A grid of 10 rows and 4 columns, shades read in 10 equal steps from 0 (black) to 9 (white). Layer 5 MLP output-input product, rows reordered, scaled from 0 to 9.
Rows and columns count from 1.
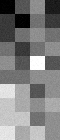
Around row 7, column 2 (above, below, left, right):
4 6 8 3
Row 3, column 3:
5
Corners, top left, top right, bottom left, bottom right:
0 1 8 5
